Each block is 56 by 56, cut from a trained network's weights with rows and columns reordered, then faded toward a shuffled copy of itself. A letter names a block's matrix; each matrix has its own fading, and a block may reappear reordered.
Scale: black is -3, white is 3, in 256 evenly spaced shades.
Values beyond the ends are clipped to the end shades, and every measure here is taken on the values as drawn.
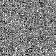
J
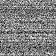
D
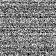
D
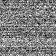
D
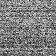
D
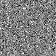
J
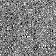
J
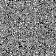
J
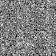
J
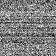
D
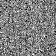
J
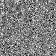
J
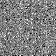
J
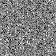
J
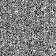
J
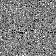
J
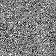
J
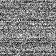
D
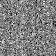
J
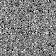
J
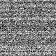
D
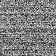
D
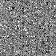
J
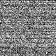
D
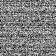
D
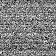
D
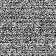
D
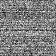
D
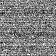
D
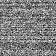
D
